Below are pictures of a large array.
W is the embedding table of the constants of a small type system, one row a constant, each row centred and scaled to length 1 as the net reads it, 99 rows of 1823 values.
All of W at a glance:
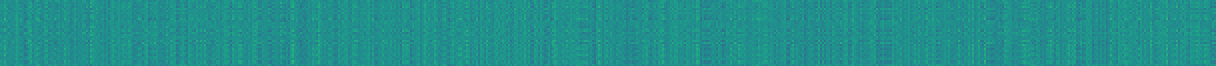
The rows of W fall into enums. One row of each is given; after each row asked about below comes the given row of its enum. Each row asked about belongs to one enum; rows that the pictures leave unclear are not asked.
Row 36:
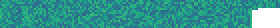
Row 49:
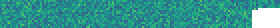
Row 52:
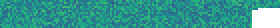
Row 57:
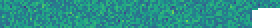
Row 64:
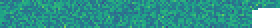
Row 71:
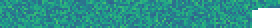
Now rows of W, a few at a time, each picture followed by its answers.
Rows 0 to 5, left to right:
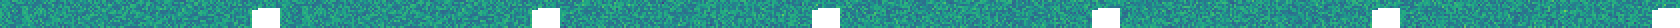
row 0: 36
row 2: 64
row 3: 71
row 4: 52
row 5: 64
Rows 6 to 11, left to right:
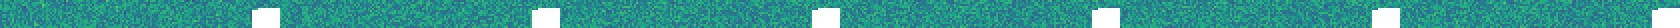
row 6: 57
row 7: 36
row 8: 52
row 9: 71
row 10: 52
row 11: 71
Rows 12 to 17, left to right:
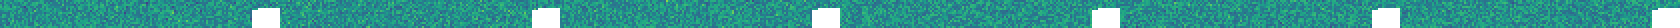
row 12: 57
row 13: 49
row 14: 57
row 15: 36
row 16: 64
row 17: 52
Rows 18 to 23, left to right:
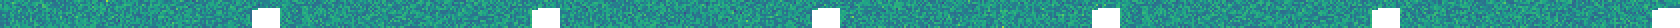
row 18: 57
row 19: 36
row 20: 57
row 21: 64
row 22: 36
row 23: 71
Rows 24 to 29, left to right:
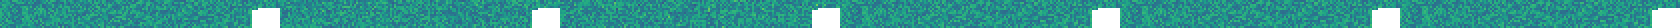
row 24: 36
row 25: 52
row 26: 64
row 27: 36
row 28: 36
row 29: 36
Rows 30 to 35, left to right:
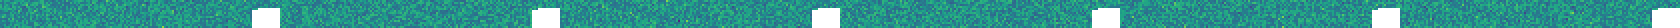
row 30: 57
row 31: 36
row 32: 57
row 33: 71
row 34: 64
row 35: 57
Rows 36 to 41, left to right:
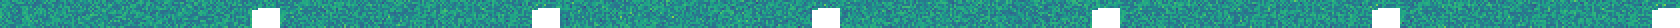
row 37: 64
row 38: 57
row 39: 52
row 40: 64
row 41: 64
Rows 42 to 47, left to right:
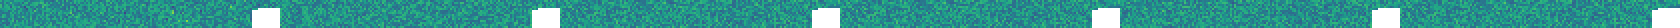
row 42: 57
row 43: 36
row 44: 71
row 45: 71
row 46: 52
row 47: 71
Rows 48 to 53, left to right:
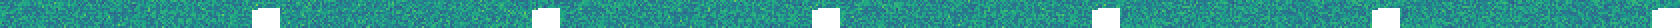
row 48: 64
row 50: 64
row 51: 64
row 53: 52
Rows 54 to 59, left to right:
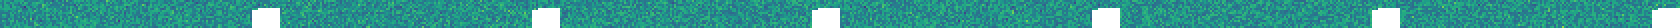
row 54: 57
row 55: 49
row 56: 52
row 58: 36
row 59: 64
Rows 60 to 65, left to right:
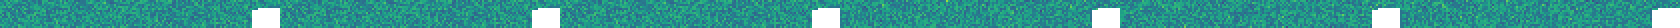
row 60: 71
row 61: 71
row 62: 71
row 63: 57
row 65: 57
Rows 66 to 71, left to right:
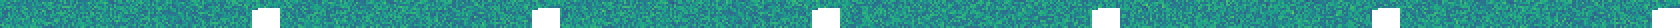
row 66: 52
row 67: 71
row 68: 52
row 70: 57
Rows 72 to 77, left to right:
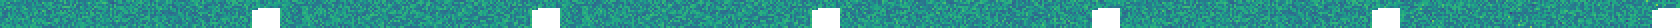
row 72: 52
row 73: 36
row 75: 71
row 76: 52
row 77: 64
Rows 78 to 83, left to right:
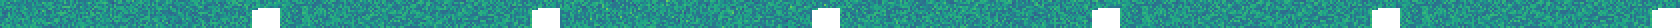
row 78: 52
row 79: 36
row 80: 57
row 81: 71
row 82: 36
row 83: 36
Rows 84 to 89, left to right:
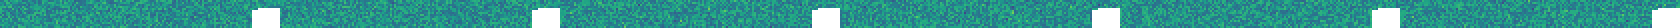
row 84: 71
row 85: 52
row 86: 64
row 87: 57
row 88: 36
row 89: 64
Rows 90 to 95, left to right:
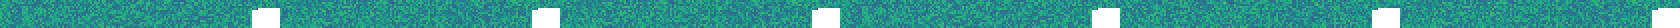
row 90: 36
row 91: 52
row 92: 52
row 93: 36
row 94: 71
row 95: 52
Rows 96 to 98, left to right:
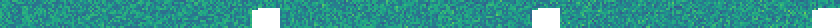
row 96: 36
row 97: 57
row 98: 49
